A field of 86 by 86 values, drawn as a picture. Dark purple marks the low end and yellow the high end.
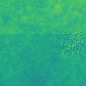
The top part is higher, up to a seam about 40% of the way down. Values change most from cell to cell in the middle right. No regular stripes run through it. The field climbs toward the top. In the middle right lies a patch that is rougher than the rest.
